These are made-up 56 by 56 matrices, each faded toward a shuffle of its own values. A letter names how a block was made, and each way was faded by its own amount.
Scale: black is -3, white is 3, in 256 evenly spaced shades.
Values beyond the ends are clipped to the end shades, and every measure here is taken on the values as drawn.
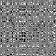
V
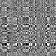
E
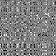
V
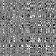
V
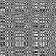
E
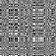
E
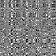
V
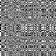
E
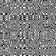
V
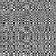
E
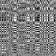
E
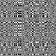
E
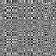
E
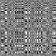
E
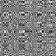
E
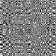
V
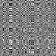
E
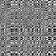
E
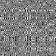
V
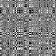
E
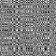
E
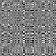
E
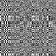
E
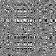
V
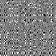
V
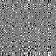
V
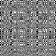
E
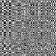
E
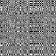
E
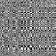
E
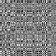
E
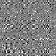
V
